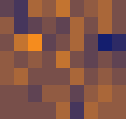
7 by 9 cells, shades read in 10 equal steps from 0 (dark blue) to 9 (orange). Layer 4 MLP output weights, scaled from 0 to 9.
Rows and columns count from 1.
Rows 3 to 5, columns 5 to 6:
4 6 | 7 4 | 4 6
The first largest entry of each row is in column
5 6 3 5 2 8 5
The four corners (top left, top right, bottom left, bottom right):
3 4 4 5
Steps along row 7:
same same same up down up down same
